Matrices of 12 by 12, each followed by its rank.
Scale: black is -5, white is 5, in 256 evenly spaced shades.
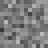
full rank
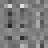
two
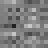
two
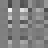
one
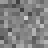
full rank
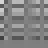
one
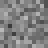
full rank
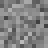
full rank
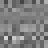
two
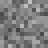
full rank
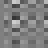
one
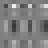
one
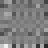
two
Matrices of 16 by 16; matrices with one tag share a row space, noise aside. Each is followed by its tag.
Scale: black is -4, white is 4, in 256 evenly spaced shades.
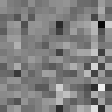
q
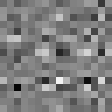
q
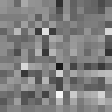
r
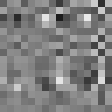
q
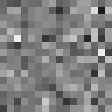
q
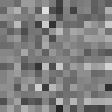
r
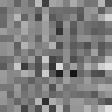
r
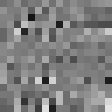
r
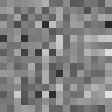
r
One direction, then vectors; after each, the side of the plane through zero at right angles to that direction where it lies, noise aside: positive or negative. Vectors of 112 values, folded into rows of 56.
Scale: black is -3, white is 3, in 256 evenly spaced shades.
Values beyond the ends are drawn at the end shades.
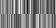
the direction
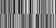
negative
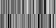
negative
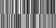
positive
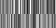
positive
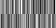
positive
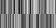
negative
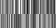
positive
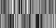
negative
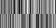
negative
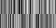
negative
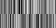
negative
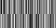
negative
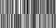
positive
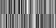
negative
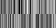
negative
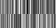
positive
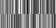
positive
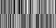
negative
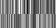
positive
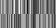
positive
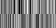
negative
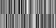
negative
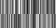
positive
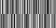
positive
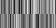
negative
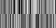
negative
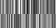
positive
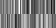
positive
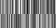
positive
